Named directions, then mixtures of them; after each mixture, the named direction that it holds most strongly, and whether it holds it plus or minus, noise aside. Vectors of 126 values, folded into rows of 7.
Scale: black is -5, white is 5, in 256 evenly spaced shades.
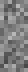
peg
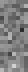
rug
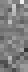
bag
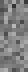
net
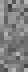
net, minus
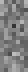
net, minus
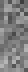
peg, minus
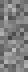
peg, minus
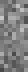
rug, minus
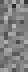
net, plus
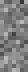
net, minus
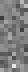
rug, plus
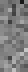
bag, minus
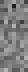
net, plus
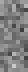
rug, plus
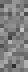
peg, minus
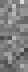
bag, plus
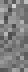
net, minus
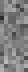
peg, minus
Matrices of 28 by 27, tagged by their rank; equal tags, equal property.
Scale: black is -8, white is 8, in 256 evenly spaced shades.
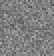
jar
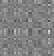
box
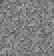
jar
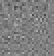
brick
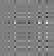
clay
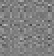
box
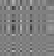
clay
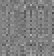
box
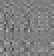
box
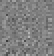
brick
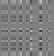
clay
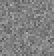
jar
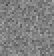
jar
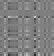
clay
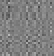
box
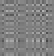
clay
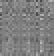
box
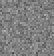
jar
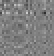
box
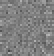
brick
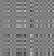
clay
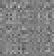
brick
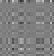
clay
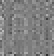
box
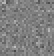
brick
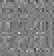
brick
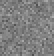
jar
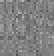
brick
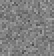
jar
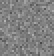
jar
